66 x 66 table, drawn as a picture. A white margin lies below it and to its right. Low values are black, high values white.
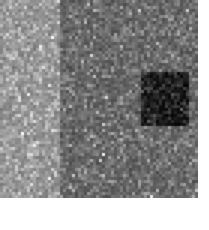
There are no regular stripes. The middle right is the ninth with the lowest average. A vertical seam about 30% of the way across splits the table, and the left part is higher. An odd patch, lower than its surroundings, sits in the middle right.
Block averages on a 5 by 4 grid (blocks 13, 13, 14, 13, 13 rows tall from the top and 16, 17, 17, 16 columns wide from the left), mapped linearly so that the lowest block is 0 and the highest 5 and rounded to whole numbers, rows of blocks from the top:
5 3 3 3 | 5 3 3 2 | 5 3 2 0 | 5 3 3 2 | 5 3 3 3
